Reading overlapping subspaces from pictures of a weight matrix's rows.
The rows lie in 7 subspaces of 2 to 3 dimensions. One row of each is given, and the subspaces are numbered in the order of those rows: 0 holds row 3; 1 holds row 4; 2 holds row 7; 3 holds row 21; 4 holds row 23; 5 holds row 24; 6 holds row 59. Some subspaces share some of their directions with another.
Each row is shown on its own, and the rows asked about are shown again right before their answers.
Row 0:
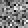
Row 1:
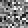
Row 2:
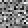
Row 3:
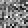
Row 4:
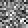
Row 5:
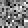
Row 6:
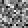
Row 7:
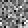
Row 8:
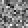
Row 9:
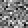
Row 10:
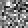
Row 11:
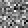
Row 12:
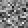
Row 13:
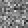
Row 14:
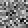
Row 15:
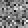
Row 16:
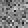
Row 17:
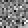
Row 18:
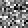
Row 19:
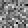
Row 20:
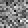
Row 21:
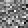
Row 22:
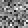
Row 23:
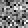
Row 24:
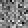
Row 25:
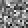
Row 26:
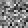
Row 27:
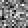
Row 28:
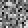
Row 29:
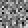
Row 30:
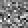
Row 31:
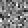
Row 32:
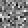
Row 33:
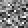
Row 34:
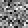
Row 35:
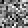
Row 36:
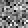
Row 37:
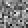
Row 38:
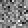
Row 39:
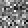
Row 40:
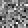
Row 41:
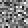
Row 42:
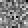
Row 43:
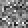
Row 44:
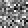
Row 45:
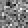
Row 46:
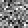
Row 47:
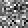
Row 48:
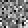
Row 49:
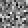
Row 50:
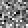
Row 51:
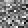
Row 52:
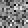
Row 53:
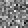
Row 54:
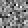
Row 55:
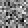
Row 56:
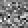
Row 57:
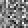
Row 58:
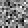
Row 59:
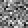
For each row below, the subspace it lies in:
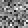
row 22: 6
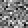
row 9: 6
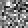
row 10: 2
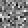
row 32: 5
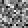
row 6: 0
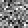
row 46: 6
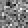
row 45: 2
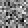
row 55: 1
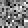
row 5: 1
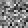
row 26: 2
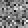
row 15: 2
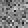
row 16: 5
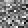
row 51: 3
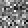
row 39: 4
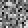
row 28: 2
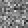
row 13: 1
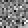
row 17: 2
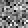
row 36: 4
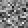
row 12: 3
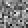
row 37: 0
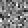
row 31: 5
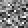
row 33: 3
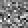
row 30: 5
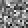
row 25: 0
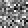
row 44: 4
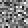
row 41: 1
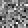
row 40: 4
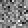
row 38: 5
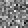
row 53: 3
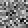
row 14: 1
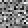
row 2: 1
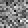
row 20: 1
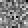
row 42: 3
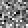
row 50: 0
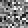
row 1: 3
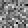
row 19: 4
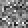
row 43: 4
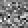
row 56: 5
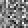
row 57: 6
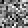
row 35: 0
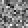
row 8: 0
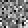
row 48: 2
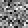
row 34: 6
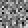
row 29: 2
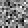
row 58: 1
